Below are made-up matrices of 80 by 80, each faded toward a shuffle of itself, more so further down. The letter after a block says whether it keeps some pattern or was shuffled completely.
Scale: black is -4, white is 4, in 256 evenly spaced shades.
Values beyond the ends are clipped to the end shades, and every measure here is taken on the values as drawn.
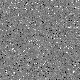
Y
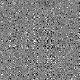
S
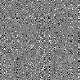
S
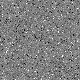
Y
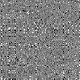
S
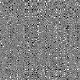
S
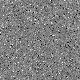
Y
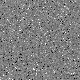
Y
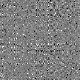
S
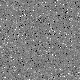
Y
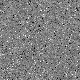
Y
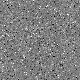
Y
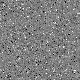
Y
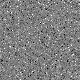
Y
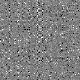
S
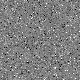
Y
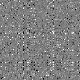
S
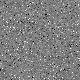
Y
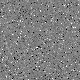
Y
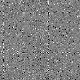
S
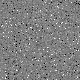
Y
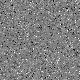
Y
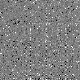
S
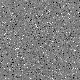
Y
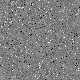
Y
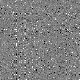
S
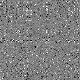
S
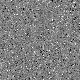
Y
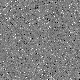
Y
